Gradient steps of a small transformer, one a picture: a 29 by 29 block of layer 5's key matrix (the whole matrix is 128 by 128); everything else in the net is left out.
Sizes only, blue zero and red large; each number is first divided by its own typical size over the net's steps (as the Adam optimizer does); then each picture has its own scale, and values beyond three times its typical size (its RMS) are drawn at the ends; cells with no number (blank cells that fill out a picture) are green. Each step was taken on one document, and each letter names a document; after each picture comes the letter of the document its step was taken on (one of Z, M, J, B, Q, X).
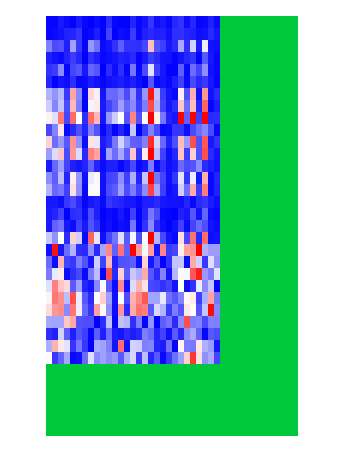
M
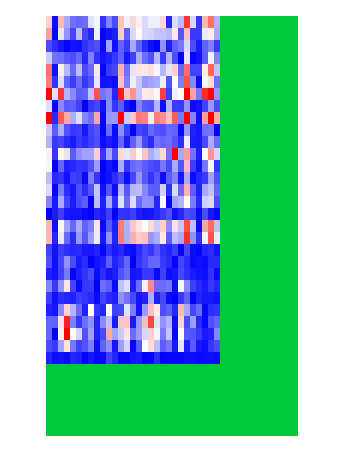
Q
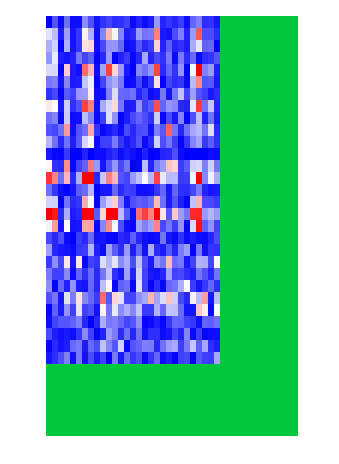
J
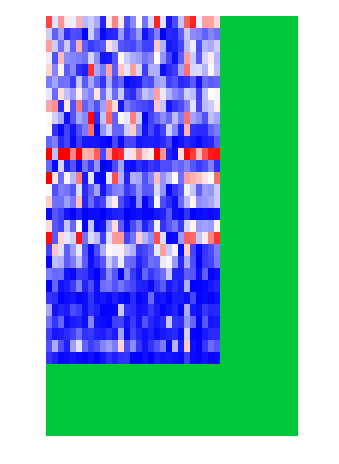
Q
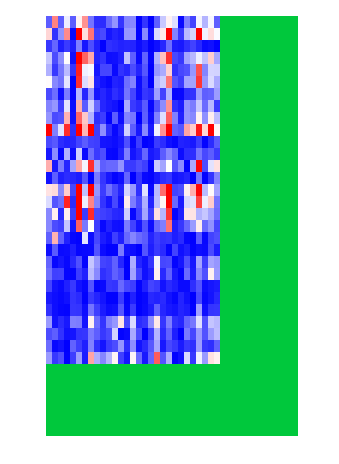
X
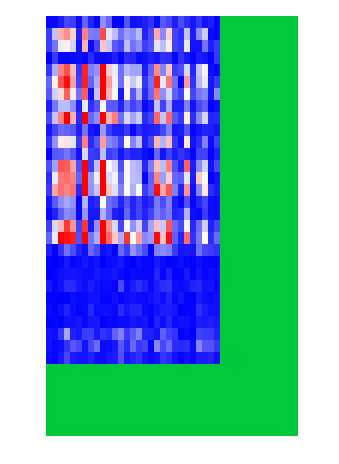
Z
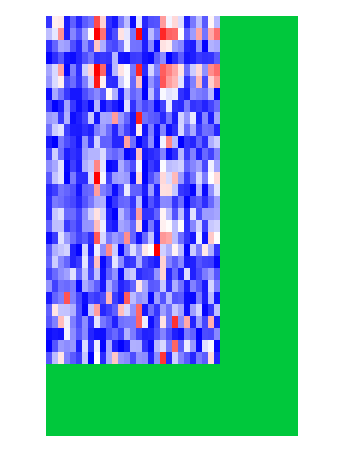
M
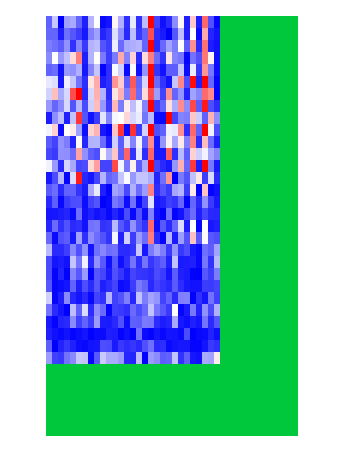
M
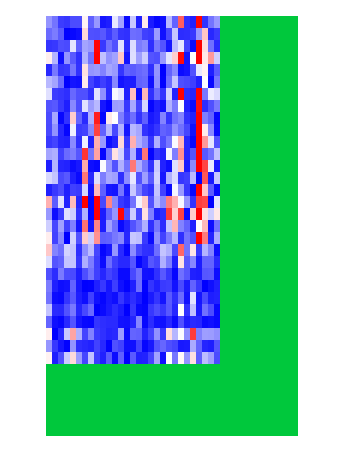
Z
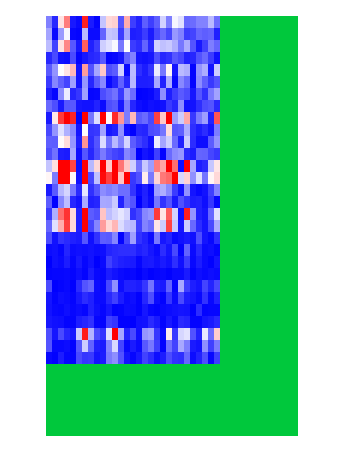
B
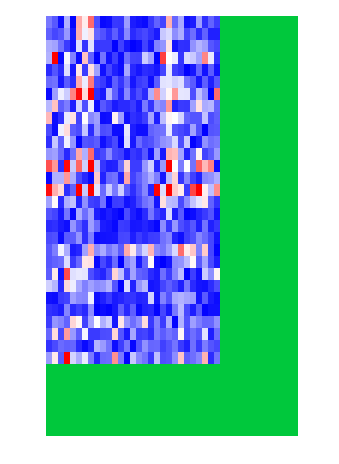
X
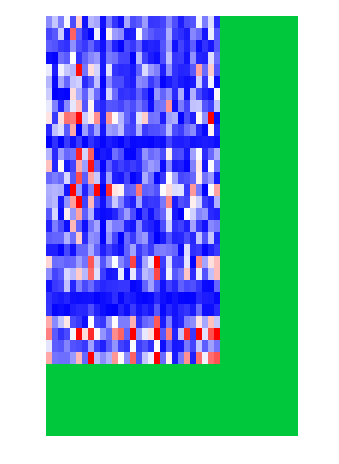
X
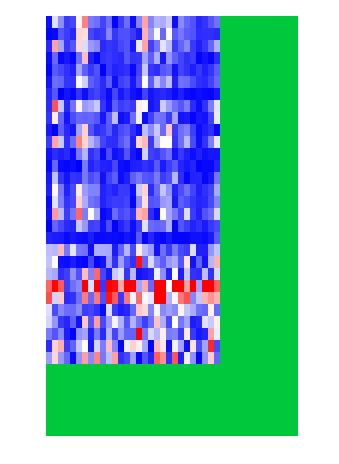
M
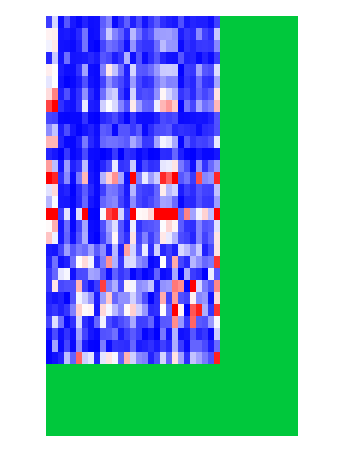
J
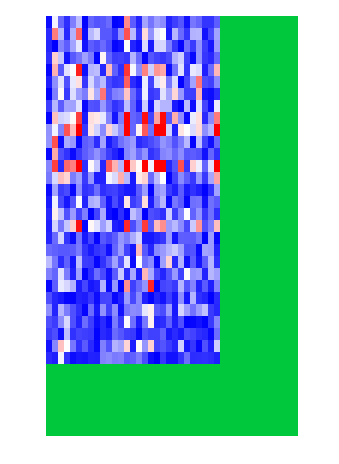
Q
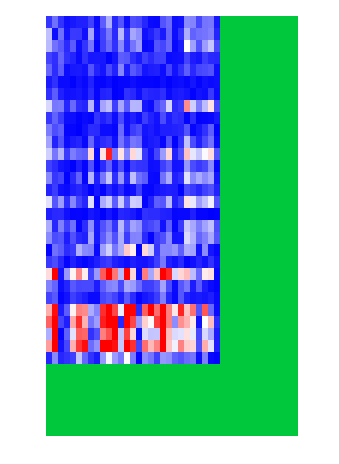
Q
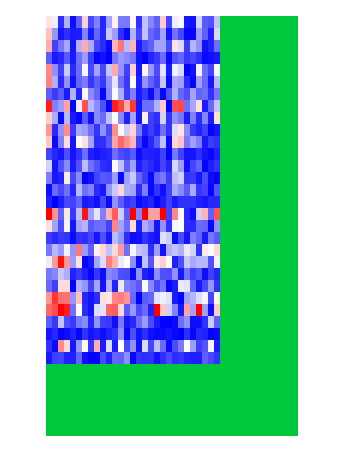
J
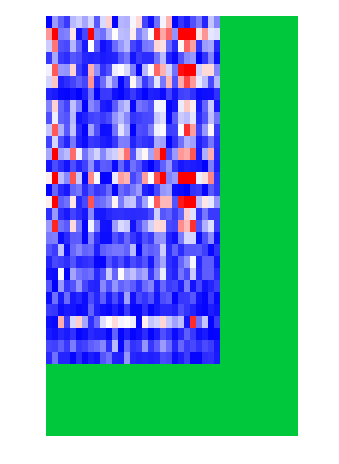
Q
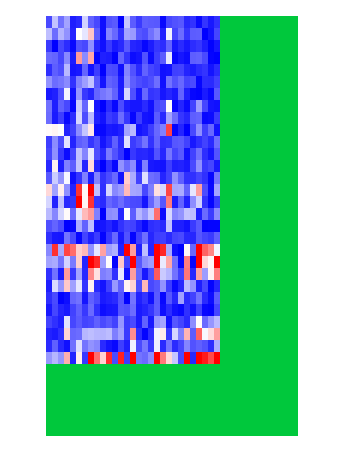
X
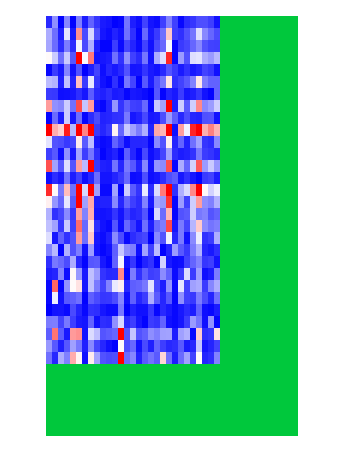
X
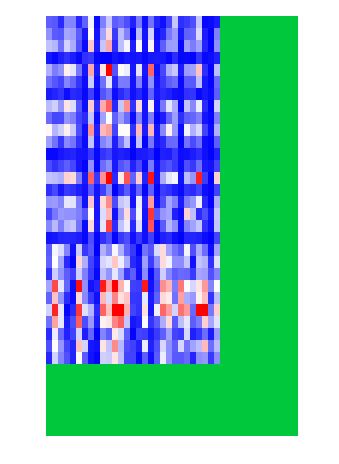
J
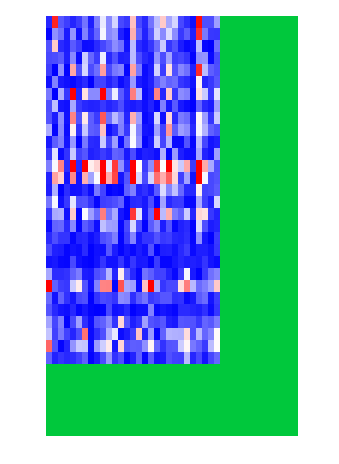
B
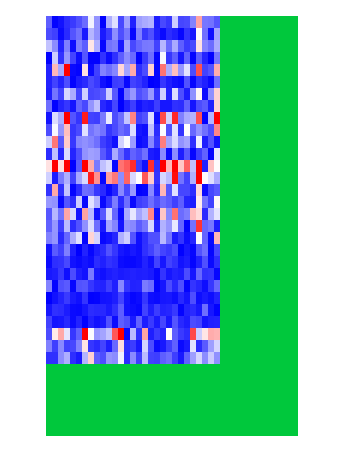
B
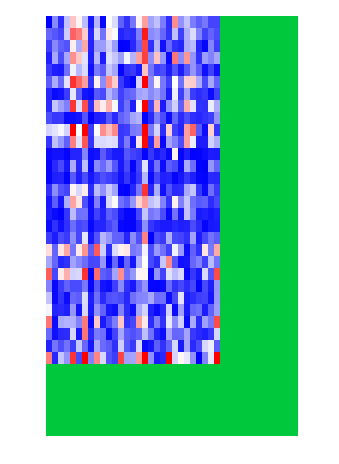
M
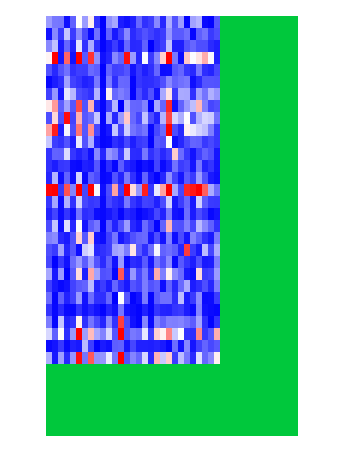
X
